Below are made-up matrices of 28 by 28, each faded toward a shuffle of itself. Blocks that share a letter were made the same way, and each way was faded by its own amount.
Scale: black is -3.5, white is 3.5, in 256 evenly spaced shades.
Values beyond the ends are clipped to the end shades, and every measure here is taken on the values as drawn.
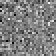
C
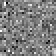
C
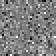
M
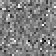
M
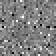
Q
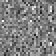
C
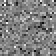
M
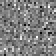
M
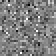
M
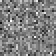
C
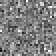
C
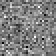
C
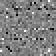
Q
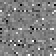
Q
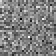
C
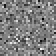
M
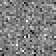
M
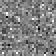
M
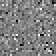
Q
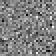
C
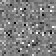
Q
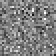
C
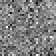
C
